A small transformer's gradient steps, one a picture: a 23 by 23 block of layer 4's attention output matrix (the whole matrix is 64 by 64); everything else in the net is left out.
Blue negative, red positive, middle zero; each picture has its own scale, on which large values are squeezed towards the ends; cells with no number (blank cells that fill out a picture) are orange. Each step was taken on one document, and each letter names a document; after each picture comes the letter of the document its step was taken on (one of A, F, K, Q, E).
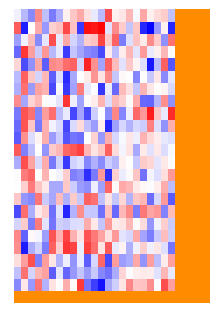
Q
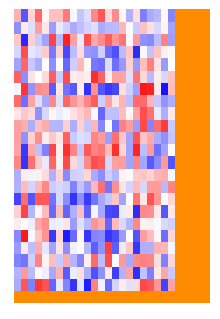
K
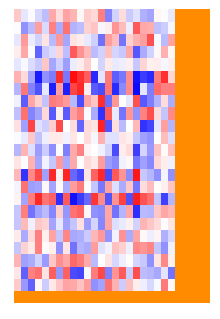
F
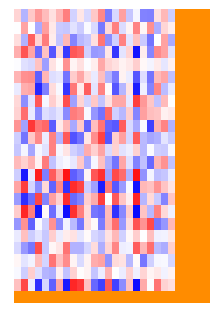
F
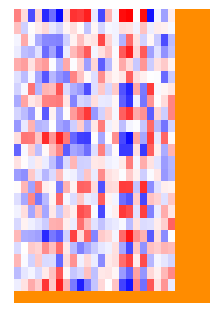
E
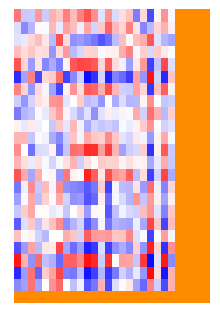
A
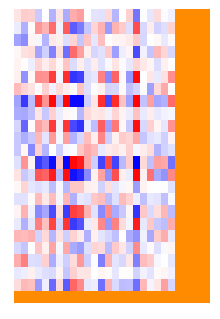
F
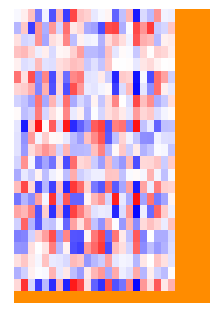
F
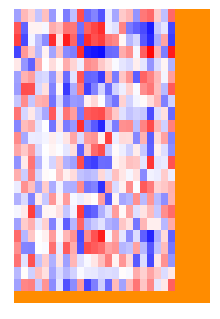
Q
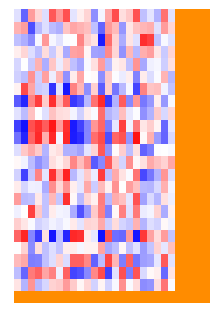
F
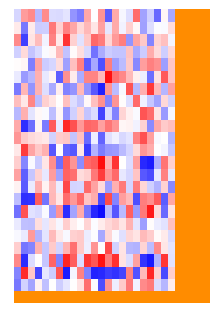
K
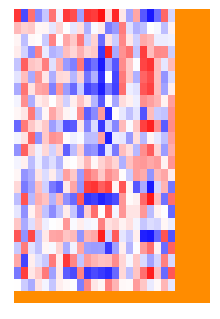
Q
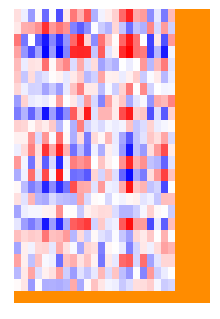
E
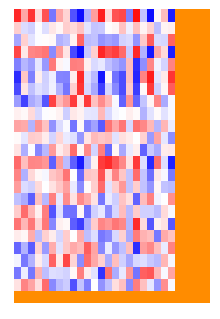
Q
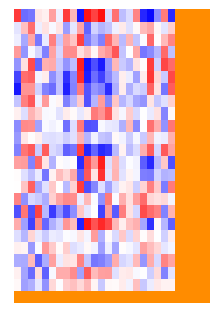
Q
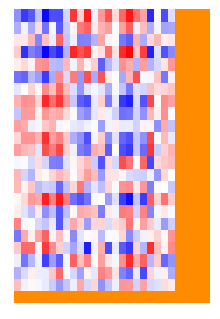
E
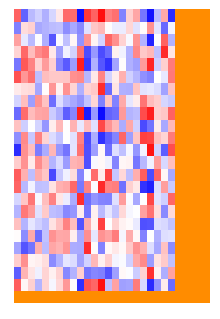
Q
